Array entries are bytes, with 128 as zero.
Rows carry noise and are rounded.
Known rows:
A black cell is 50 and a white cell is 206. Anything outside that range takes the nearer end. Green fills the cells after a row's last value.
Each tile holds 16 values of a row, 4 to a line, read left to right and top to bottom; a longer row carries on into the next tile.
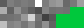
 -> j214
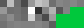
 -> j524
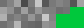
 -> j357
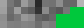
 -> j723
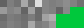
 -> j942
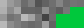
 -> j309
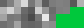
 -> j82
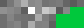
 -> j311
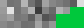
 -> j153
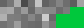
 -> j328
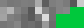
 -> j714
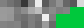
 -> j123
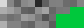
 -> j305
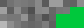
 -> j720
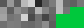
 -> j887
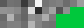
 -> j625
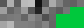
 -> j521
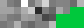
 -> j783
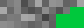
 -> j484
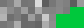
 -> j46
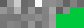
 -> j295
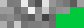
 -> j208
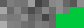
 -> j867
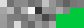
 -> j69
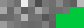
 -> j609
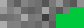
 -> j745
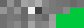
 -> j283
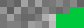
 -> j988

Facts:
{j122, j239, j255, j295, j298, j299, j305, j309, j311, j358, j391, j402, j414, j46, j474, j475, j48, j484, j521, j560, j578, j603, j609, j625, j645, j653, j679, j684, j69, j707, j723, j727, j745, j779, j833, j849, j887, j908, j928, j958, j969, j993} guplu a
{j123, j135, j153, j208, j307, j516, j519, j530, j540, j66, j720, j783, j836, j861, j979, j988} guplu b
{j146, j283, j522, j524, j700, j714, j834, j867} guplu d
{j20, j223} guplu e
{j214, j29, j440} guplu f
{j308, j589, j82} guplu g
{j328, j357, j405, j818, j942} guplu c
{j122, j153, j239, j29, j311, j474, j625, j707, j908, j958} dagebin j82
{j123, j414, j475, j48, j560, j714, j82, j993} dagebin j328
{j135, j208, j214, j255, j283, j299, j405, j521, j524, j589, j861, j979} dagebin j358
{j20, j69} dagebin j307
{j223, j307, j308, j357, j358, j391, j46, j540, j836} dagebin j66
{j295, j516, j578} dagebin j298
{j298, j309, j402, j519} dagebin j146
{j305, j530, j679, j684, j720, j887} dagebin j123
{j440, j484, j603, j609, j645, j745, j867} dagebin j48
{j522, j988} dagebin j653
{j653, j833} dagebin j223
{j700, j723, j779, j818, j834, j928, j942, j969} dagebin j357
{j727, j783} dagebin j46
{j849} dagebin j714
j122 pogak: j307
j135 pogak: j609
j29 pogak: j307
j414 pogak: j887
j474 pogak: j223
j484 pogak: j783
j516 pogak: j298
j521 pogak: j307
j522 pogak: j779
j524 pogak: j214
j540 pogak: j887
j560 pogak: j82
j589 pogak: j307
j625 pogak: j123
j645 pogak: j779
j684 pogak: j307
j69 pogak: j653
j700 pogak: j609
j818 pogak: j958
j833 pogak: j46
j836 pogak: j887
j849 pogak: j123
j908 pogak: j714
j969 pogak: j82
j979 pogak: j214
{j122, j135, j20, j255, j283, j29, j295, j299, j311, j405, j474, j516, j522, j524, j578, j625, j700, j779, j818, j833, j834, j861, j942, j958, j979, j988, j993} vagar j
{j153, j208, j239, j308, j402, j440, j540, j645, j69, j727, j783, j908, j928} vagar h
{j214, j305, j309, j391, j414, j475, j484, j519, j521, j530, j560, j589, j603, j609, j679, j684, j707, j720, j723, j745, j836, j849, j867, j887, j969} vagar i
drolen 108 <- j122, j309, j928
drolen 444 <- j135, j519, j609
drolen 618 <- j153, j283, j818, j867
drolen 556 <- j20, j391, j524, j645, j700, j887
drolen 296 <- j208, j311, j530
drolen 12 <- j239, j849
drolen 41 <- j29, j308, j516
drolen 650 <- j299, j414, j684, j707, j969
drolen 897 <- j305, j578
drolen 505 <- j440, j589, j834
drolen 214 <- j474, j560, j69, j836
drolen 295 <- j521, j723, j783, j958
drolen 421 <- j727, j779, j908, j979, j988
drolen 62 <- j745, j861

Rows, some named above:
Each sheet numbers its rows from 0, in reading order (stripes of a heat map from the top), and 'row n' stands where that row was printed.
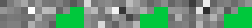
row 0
j311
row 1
j69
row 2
j625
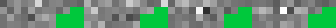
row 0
j993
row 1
j402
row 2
j135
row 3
j474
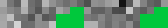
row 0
j727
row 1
j684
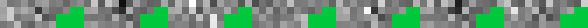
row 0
j908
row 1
j589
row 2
j307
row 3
j988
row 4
j645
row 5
j589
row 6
j440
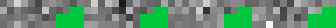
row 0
j969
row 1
j589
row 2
j834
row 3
j540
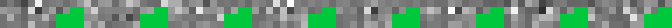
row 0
j625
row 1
j402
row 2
j578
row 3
j779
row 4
j818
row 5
j474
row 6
j122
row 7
j653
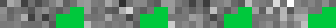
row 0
j414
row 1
j530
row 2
j849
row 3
j779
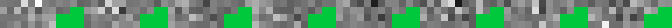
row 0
j779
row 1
j958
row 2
j519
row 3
j309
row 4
j836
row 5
j887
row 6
j700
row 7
j540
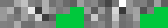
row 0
j239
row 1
j979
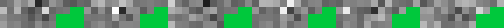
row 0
j560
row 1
j135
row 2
j305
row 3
j299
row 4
j29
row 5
j308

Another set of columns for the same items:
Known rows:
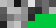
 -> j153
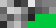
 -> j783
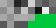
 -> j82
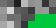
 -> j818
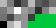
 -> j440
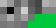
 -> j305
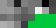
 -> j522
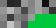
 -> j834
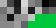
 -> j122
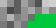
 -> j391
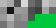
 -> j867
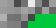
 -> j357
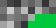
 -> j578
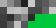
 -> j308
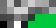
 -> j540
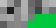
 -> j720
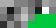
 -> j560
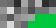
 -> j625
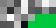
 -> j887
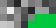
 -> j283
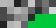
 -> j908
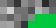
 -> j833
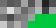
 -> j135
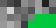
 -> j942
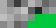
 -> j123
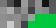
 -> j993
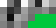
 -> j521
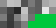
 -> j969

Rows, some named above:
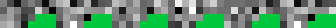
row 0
j779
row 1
j645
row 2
j849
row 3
j414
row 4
j299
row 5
j645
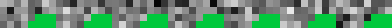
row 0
j849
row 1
j295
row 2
j474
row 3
j834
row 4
j707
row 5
j700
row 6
j69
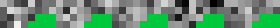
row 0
j208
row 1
j609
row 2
j519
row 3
j29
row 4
j309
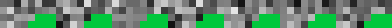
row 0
j625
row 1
j928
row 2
j214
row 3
j928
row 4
j20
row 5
j311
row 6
j979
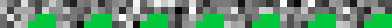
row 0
j745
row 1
j988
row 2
j887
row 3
j684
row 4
j524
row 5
j307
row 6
j283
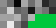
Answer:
j958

